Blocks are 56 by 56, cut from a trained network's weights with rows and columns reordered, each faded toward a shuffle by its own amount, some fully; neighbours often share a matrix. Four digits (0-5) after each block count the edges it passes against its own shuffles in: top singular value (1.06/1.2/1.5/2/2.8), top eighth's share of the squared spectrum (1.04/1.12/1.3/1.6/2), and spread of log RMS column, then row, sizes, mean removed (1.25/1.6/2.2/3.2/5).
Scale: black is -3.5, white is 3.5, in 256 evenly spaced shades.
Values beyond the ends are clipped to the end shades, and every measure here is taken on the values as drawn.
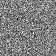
0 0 0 0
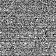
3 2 1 0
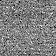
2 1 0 0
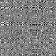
4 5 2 3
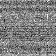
3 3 1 1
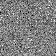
0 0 0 0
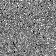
0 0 0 0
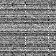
4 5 2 3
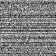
4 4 1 3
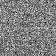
0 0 0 0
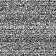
3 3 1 1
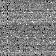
3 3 1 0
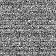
3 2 0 1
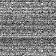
4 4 1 2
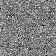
0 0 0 0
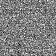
1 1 0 0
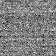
2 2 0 0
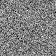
0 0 0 0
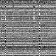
5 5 2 4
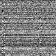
4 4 1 2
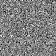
2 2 0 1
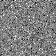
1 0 0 0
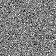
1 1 0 0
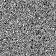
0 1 0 0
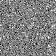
2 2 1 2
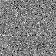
2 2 0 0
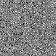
3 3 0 2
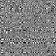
4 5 2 3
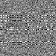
4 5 1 3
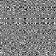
4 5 1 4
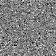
2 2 0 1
